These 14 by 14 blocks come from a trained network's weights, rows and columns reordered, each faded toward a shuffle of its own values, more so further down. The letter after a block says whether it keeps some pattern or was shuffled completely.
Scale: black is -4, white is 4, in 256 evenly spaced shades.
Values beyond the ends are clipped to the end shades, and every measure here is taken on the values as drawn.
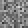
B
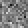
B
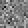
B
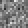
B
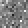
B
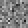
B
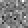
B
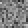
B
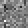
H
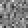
H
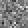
B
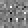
H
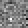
H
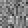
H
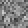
H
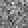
B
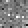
B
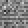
H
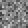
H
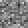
B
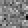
H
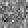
B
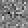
B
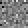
B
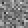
B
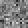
H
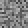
B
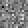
H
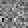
H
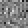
H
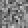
B
